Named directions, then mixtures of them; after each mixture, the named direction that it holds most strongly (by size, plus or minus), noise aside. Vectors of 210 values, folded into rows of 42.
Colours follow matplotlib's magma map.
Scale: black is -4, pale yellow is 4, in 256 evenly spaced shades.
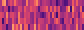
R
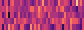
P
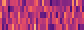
R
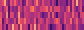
R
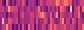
R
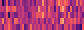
P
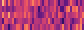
P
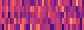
P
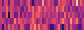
P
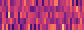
P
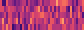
R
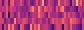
P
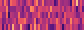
P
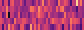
P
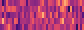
R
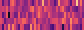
P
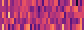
P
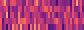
R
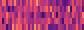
R
